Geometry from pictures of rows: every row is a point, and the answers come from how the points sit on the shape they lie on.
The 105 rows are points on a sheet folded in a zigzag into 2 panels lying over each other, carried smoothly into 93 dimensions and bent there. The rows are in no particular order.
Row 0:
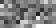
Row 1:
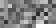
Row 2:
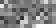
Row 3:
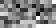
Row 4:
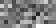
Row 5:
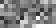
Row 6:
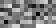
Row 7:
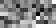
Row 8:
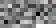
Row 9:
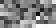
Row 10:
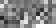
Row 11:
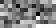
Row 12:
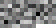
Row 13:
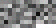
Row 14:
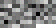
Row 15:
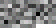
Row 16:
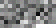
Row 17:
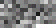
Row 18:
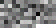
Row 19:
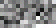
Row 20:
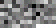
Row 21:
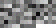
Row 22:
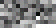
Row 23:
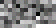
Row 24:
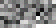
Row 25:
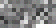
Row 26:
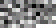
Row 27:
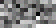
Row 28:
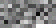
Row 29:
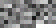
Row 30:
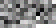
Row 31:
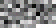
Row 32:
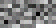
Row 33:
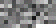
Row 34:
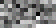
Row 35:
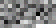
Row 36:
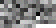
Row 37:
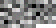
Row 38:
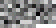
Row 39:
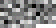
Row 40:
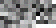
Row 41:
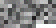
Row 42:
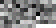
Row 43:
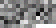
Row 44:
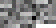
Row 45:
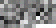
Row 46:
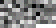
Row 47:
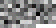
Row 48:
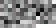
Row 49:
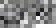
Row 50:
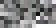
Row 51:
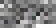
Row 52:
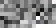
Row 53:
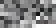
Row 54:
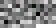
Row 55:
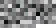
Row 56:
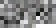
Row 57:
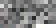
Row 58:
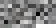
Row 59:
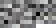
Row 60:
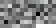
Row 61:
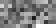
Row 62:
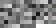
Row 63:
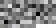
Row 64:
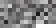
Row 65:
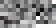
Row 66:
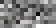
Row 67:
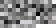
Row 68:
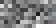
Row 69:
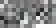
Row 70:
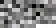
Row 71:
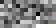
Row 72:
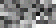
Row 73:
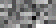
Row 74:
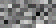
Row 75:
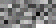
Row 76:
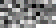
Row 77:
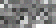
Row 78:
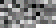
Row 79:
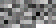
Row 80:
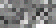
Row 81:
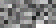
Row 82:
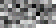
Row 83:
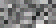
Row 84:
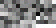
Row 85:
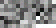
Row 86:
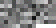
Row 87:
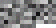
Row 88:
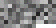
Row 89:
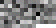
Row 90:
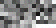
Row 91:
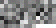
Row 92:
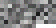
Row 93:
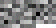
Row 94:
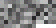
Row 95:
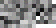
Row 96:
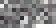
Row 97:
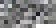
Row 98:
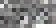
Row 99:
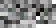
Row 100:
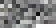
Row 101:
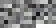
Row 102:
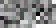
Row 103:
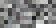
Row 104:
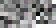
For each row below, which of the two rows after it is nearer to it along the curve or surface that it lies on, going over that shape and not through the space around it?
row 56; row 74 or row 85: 85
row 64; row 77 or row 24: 24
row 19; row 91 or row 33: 91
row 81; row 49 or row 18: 49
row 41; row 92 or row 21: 92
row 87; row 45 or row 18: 45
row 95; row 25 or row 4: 25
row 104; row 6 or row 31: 31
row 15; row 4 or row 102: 102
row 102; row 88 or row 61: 88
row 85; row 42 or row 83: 42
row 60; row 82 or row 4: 82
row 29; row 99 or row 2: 99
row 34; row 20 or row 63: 20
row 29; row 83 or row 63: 83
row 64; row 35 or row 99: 35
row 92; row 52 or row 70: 52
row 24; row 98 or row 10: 10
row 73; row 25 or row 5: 5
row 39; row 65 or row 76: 76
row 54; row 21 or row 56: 21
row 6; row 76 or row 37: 37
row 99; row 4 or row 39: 39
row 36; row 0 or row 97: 0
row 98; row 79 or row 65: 65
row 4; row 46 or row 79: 46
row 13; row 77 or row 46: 46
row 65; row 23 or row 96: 23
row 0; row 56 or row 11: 11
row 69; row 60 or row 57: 60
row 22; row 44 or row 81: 44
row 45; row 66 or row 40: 40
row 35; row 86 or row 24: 24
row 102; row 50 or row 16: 16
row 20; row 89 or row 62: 89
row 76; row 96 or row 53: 53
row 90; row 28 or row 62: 28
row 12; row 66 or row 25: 25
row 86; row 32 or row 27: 27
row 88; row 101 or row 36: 101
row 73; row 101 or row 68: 68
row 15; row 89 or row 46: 46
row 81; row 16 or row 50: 16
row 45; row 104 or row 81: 104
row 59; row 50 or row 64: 64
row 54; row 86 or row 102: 102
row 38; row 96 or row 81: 81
